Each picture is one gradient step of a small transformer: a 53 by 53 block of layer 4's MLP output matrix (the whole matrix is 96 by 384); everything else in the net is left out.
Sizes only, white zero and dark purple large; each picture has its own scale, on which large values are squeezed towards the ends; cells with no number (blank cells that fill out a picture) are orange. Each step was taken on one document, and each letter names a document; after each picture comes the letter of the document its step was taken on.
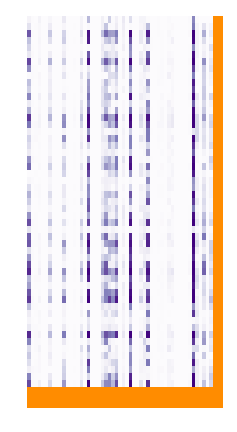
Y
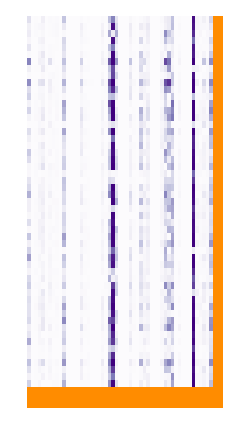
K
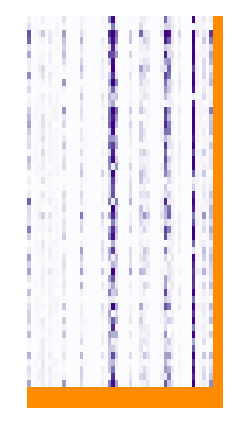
K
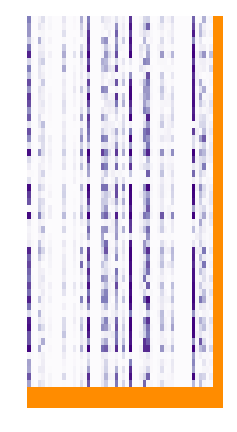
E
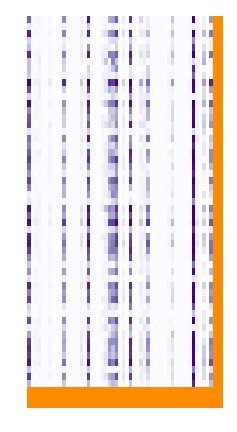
Y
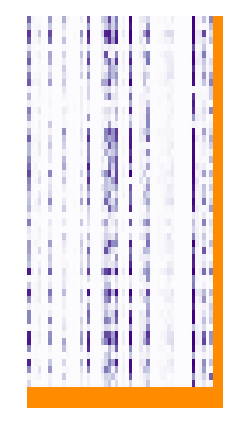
Y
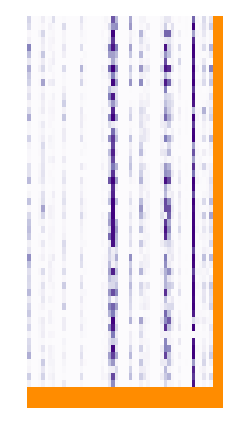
K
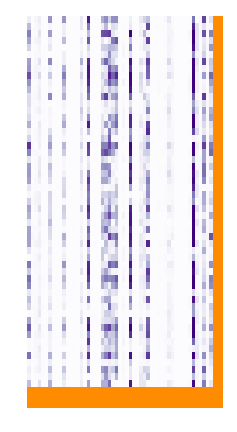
Y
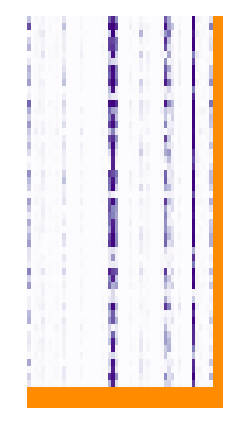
K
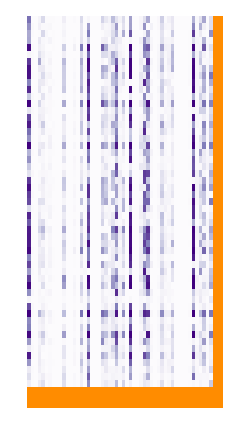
E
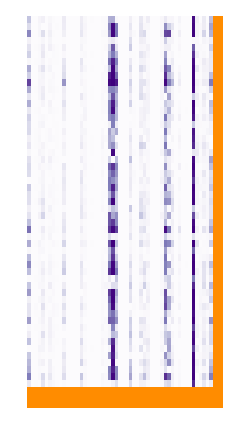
K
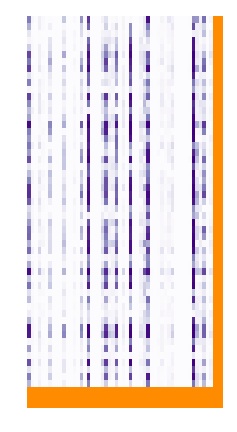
Y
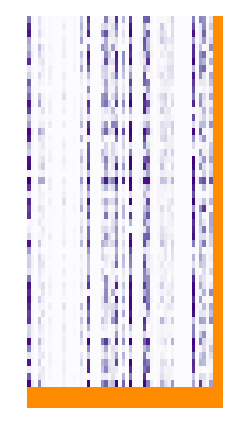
E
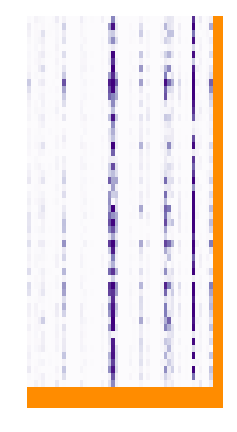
K
